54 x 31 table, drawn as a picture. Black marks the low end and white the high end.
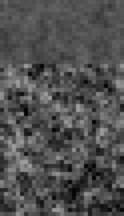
Seam: horizontal, 30% of the way down, the top part calmer. Average level on the scale: 30%. Stripes: none. Histogram: bell-shaped.
